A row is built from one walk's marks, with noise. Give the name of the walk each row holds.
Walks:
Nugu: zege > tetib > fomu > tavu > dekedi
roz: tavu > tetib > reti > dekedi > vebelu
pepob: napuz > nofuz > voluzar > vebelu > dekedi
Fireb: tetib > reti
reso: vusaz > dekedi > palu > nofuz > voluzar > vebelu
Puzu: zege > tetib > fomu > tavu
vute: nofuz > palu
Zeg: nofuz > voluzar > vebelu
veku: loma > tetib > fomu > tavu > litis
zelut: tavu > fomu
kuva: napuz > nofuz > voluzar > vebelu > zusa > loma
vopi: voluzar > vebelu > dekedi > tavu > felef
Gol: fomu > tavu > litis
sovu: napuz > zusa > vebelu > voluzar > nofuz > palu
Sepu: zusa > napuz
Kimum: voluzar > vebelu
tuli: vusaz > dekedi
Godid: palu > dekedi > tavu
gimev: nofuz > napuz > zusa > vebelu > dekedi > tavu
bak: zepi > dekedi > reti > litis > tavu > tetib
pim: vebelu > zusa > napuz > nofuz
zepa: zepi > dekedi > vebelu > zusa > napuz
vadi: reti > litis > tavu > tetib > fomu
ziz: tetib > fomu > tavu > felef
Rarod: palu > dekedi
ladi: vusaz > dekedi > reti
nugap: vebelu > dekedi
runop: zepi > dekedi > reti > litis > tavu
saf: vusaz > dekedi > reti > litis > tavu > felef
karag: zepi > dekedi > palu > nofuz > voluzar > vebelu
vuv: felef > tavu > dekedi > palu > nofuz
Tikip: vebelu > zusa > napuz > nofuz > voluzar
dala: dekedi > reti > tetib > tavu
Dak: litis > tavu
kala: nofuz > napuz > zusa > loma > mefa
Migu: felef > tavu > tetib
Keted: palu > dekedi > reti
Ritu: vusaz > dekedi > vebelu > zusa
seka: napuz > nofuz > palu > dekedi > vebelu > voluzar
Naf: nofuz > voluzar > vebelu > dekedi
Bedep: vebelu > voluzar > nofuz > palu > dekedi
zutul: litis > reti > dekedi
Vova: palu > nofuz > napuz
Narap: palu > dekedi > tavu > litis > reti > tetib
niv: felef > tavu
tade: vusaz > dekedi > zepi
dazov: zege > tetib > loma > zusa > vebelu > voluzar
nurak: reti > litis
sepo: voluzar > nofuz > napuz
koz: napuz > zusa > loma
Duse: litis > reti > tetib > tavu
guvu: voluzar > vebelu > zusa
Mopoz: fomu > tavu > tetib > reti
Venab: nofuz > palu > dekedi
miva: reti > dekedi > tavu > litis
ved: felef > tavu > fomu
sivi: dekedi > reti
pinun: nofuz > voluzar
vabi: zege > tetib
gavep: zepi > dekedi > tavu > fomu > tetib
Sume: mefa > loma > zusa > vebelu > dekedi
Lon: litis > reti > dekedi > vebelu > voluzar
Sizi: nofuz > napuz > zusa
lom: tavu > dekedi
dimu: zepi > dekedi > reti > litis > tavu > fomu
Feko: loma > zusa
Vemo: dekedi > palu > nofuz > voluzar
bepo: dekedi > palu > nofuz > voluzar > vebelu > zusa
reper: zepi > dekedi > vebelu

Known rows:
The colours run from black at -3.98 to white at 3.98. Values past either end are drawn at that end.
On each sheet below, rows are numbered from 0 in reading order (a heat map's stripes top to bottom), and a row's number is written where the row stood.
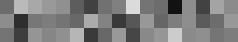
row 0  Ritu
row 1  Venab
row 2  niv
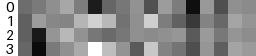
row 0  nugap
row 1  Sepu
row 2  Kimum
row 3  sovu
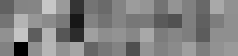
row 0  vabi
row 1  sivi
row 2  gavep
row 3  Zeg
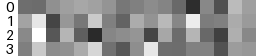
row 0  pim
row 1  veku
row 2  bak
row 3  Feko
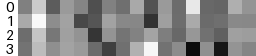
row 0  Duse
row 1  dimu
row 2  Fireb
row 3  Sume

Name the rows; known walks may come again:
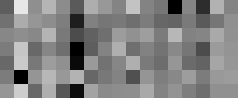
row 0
zepa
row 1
sivi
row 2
Puzu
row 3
dala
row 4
Fireb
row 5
Zeg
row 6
gavep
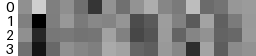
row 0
Mopoz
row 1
Bedep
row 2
Venab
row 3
seka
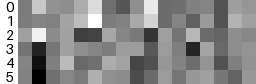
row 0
Feko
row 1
kuva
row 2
dimu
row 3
pepob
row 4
karag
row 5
Vemo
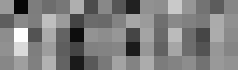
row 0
vuv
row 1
vabi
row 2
bak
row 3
runop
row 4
Nugu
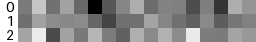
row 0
roz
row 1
tuli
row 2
veku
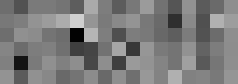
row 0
Rarod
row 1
pim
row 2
Keted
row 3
lom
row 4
reso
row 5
zelut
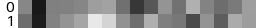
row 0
vute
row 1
sovu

